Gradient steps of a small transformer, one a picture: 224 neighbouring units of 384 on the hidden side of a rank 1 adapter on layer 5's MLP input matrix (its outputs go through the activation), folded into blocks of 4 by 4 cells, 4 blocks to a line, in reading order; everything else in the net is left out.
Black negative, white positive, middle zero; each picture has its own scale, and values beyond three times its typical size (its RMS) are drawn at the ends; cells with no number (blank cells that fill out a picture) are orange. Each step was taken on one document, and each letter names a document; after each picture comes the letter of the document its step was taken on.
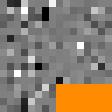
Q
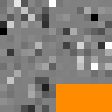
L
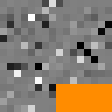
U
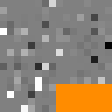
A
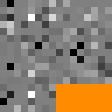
L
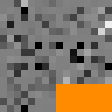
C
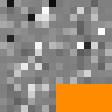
U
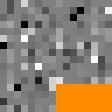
C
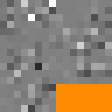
L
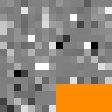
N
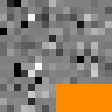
U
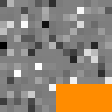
A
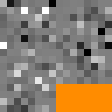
C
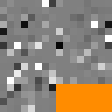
A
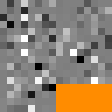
A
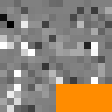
C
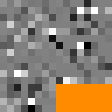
C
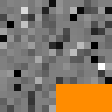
N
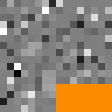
A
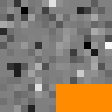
L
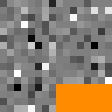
N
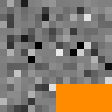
U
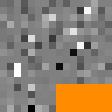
Q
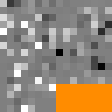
A
